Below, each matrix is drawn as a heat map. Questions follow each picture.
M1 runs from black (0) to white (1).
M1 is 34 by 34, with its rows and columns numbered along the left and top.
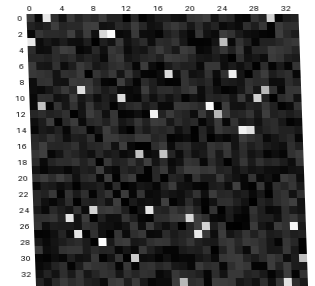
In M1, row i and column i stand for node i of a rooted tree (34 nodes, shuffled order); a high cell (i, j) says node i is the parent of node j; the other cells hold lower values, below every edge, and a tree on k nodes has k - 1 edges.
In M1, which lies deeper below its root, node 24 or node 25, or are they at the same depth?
node 25
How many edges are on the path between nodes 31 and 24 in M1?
5
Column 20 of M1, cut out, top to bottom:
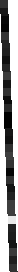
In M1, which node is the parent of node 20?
27
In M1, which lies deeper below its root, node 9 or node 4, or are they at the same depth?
node 4
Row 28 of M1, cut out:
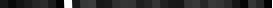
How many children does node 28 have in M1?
1
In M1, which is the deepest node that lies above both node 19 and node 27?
24
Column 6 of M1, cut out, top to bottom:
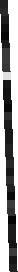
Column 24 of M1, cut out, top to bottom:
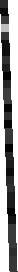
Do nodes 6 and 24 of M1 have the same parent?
no
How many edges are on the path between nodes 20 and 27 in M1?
1
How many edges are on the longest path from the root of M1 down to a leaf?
5
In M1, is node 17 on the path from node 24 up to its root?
no
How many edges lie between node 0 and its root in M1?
1
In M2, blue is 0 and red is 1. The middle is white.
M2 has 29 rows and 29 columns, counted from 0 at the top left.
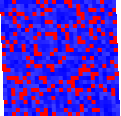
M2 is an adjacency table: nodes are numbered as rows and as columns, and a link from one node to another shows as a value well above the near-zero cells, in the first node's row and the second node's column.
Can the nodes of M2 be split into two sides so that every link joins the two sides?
no
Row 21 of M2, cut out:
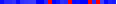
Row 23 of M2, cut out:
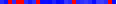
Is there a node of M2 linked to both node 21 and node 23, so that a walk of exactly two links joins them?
no
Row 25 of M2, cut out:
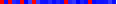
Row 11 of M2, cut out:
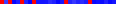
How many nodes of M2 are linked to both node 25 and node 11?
6
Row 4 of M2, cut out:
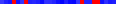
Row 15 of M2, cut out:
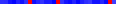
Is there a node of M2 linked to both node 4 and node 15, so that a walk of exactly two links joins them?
no
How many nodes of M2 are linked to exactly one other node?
1
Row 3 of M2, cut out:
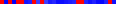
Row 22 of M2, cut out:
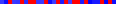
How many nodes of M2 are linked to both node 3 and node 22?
5
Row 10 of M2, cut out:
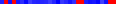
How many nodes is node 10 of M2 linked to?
6
